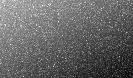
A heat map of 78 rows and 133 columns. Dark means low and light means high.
There is an overall slope up to the top left. The ninth with the highest average is the top left. The halves do not mirror each other. No regular stripes run through it. The bottom right is the ninth with the lowest average. The grain is fine, like static. The histogram is bell-shaped.
